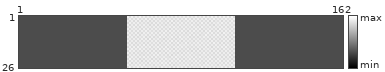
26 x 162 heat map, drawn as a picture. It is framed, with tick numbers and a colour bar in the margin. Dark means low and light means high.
The table splits into one row of 3 panels. Panel 1,1: low, flat. Panel 1,2: very high, checkered, faint in contrast. Panel 1,3: low, flat.
